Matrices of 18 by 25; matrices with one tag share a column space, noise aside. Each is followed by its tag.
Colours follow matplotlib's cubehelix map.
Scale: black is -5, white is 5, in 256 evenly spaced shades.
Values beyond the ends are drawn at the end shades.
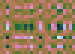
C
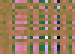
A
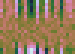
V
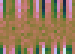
V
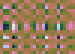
C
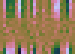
V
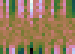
V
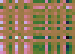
A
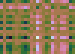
A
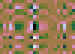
C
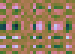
C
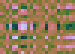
C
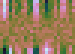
V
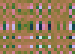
C
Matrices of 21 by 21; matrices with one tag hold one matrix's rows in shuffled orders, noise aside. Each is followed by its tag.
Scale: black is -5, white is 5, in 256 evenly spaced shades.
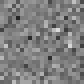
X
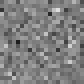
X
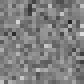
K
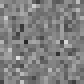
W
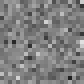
K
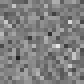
X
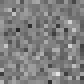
X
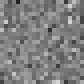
X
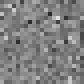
X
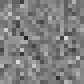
W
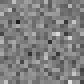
X
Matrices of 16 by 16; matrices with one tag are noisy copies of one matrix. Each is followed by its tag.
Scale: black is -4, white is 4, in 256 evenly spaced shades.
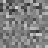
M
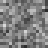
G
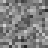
G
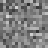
M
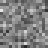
G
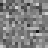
M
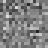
M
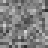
G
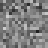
M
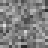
G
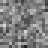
G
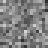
G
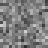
G
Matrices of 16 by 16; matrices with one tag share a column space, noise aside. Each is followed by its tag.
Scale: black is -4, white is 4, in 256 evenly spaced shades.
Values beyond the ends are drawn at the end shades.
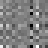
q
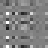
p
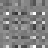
p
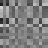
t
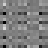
p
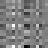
q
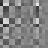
t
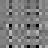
q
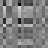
t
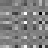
p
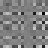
p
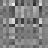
t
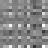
q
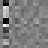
t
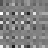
p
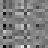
q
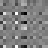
p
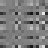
p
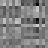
t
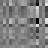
t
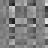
t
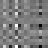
q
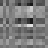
t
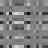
p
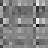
t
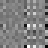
q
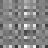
q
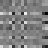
p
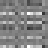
p
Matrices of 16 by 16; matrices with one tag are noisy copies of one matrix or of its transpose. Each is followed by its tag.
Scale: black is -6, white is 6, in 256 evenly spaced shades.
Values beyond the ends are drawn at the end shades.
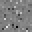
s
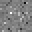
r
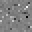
s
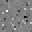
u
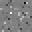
r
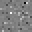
r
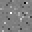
r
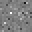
r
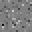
r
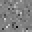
s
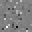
s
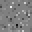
u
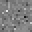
u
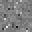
s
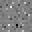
u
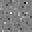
r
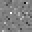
r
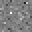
r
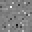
u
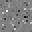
u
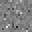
s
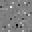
u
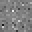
r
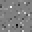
u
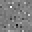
u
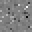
s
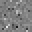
s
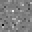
r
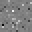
r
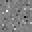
u
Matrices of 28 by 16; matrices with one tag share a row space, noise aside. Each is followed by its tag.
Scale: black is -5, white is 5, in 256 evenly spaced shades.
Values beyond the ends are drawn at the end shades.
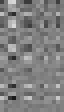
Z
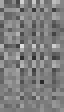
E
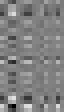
Z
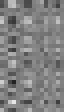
Z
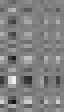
Z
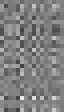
E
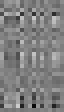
E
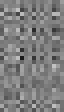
E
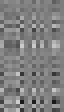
E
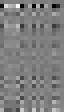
E
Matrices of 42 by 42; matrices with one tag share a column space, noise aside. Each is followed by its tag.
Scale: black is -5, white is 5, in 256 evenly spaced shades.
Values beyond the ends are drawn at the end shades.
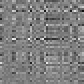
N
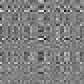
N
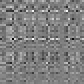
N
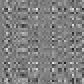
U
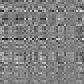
N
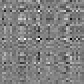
N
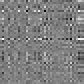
N
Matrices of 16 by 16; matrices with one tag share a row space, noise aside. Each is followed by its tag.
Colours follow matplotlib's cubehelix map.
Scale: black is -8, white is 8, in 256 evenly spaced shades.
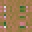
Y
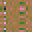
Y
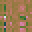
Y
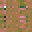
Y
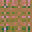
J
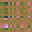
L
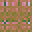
J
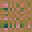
L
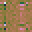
Y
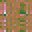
Y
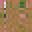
Y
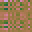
L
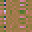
Y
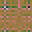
J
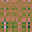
J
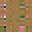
Y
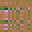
L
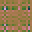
J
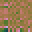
L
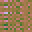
L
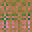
J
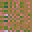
L
